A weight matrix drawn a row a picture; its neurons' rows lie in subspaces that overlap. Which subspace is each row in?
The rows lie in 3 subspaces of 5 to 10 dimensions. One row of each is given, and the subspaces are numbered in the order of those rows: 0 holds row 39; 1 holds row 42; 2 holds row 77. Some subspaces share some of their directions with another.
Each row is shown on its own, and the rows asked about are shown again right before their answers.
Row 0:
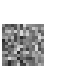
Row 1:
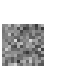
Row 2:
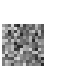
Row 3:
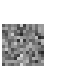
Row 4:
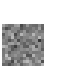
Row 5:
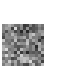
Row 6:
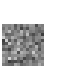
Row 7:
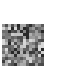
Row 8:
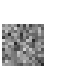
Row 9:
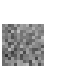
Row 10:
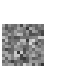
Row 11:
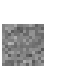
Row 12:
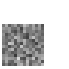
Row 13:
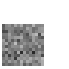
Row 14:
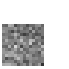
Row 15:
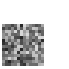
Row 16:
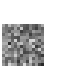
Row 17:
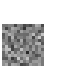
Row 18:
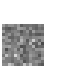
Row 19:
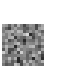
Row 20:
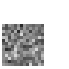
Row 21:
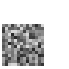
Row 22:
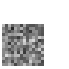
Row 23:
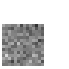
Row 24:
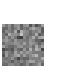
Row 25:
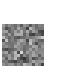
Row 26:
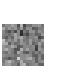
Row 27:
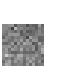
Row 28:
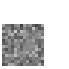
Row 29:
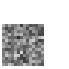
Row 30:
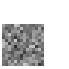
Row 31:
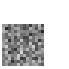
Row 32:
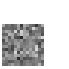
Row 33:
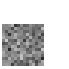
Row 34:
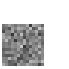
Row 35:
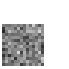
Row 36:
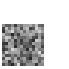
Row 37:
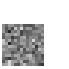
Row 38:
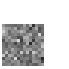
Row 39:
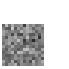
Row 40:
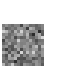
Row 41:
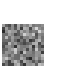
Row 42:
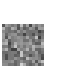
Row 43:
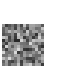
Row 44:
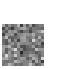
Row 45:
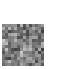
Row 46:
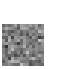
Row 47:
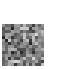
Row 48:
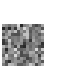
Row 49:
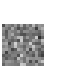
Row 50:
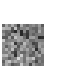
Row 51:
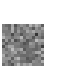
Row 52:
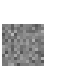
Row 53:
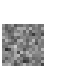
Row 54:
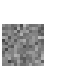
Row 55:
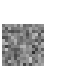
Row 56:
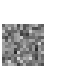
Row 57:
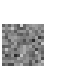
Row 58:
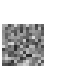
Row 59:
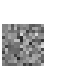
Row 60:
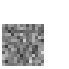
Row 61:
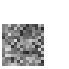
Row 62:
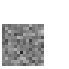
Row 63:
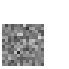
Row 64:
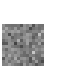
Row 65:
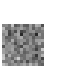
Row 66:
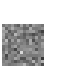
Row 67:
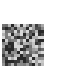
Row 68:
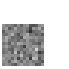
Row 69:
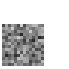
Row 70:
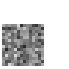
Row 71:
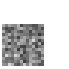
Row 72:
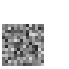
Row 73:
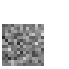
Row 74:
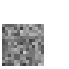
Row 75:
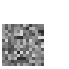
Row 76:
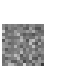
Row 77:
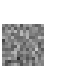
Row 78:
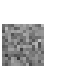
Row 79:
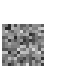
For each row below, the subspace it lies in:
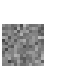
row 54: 2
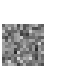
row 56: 1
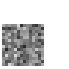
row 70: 0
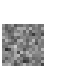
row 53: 2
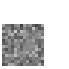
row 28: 1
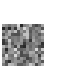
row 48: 0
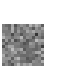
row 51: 1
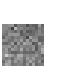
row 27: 2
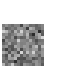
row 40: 1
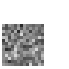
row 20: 2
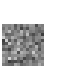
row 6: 2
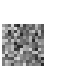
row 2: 1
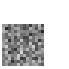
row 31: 2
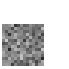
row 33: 2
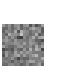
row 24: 1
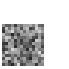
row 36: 1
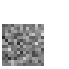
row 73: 2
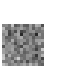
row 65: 1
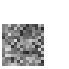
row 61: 2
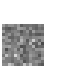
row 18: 0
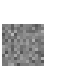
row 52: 1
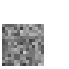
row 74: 1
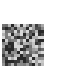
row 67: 1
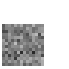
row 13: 1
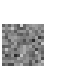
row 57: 1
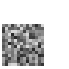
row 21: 2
